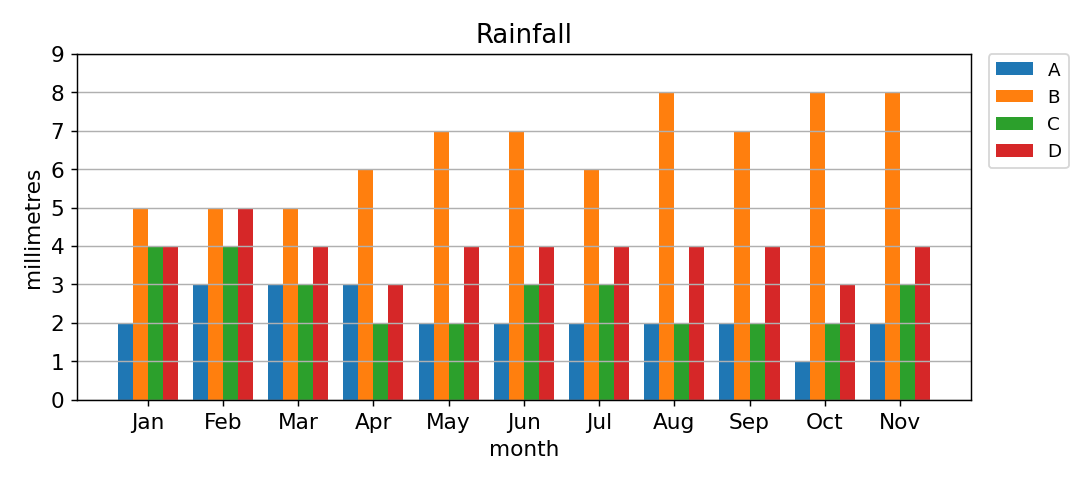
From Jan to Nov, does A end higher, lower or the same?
the same
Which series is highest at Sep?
B
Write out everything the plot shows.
Title: Rainfall
x-axis: month, ticks Jan Feb Mar Apr May Jun Jul Aug Sep Oct Nov
y-axis: millimetres, ticks 0 1 2 3 4 5 6 7 8 9
Legend: A, B, C, D
Values:
A: 2 3 3 3 2 2 2 2 2 1 2
B: 5 5 5 6 7 7 6 8 7 8 8
C: 4 4 3 2 2 3 3 2 2 2 3
D: 4 5 4 3 4 4 4 4 4 3 4
